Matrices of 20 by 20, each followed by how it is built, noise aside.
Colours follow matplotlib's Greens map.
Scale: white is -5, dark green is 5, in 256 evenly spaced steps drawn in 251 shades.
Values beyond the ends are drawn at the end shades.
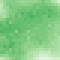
smooth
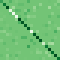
diagonal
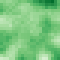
smooth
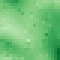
smooth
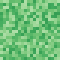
noise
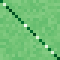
diagonal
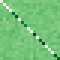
diagonal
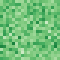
noise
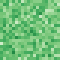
noise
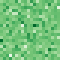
noise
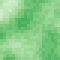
smooth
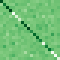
diagonal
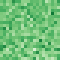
noise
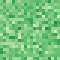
noise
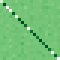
diagonal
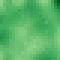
smooth
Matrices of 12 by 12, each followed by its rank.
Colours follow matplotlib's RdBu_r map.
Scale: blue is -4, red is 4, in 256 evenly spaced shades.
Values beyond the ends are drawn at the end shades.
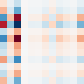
one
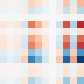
one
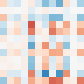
two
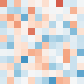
full rank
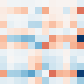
two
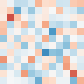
full rank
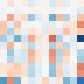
two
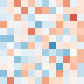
full rank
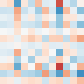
two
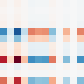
one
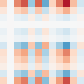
one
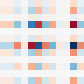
one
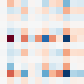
two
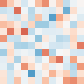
full rank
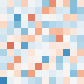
full rank
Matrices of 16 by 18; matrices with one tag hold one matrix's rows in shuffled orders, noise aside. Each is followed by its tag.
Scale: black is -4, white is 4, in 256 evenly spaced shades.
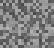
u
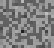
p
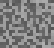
p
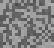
p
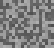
u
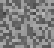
p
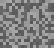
u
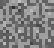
u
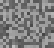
u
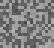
p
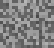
u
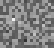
u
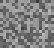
u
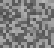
p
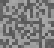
u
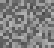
p
